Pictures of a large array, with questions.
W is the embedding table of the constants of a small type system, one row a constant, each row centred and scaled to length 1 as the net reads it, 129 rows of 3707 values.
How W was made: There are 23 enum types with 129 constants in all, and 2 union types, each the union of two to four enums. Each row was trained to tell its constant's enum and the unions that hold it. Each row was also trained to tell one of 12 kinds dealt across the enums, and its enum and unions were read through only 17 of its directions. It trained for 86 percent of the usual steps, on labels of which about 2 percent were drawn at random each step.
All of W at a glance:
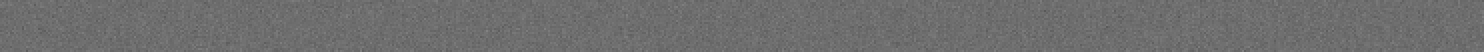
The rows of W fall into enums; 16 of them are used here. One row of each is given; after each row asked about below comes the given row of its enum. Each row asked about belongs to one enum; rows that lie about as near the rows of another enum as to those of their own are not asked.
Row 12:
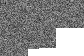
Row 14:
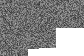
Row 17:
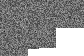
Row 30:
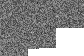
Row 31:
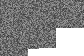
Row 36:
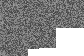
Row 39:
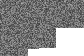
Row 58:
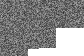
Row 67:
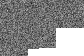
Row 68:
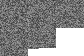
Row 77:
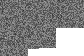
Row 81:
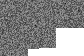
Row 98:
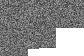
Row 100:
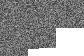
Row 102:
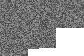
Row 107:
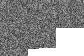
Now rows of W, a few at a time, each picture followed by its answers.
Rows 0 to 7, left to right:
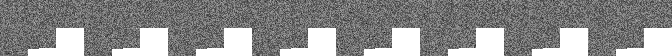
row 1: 98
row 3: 98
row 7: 30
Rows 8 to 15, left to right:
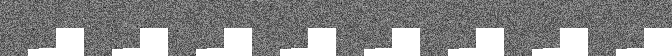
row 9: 39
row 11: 30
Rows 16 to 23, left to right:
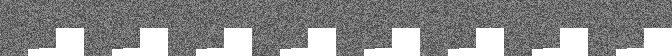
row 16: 30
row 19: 58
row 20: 68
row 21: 36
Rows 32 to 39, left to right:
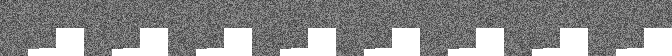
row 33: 77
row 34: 102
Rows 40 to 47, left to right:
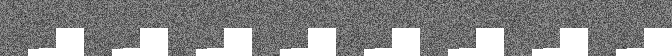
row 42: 36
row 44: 77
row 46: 81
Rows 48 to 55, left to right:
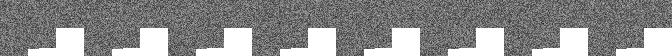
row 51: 107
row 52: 14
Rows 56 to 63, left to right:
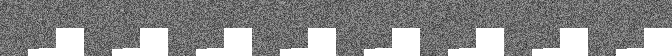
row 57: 102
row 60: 17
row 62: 12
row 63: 14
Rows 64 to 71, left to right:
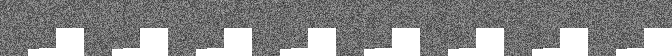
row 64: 17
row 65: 98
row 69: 68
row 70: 30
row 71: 17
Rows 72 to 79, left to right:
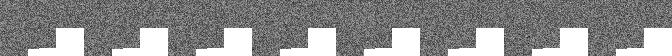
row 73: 102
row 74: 77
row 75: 36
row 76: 98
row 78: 14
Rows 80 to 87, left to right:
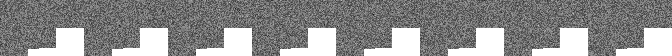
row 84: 30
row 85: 77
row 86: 30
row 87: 36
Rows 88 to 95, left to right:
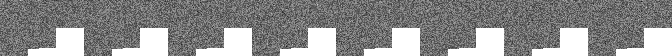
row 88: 67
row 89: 14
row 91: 81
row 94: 77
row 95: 81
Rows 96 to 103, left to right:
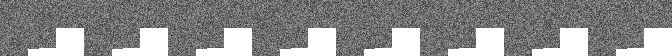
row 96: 102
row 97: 58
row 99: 81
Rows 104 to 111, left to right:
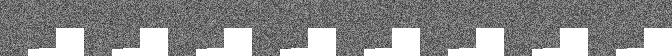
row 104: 98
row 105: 107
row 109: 17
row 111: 107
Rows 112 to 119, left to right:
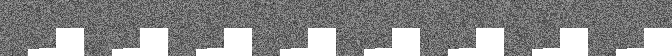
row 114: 102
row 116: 17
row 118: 102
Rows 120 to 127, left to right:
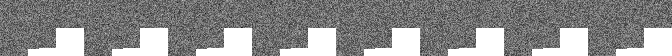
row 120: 36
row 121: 98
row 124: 36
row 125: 77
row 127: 39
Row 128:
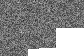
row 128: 17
